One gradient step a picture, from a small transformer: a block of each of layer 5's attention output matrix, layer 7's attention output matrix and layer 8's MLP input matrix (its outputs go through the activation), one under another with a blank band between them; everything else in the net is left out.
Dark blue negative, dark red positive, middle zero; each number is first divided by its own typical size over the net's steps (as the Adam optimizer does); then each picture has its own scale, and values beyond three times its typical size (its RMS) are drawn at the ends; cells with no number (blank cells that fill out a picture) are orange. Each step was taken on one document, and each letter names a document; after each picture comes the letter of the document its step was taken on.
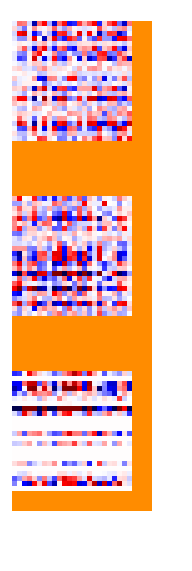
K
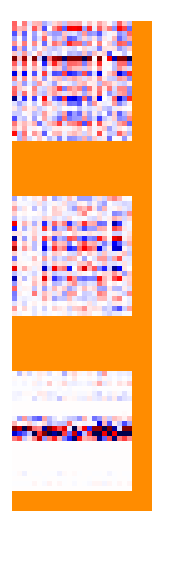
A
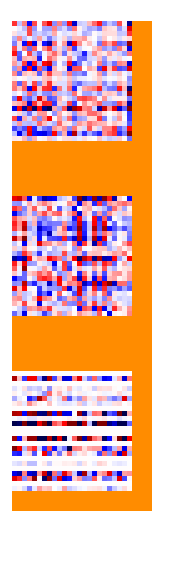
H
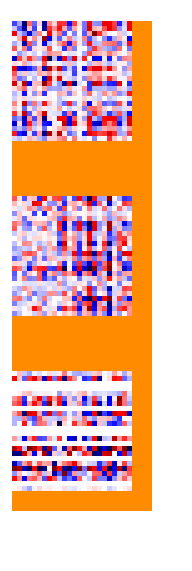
H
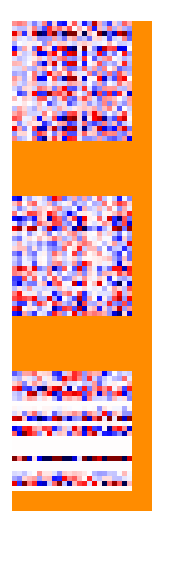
K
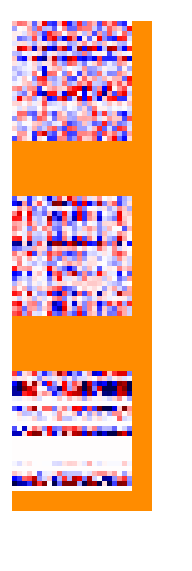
K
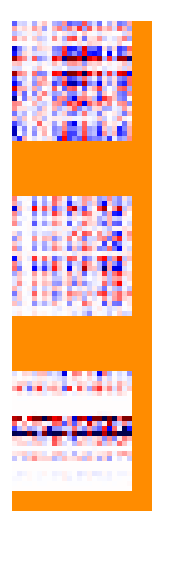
A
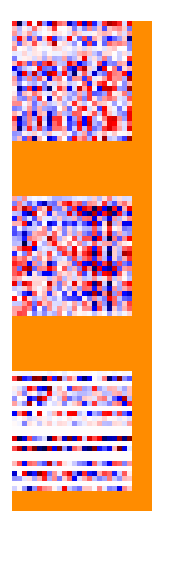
H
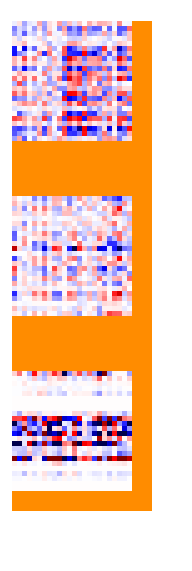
A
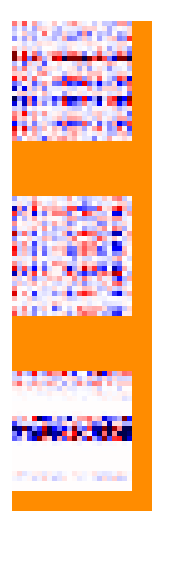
A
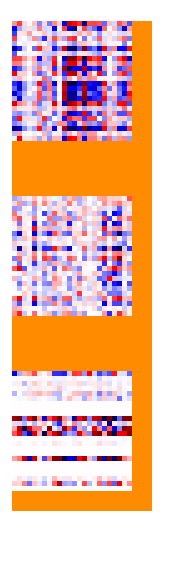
A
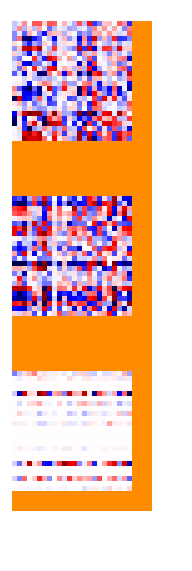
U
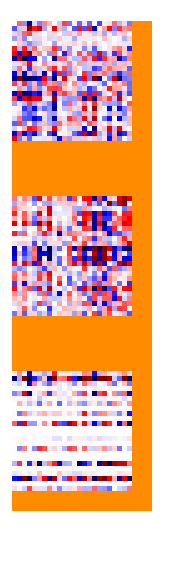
U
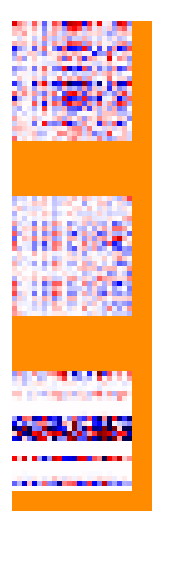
A
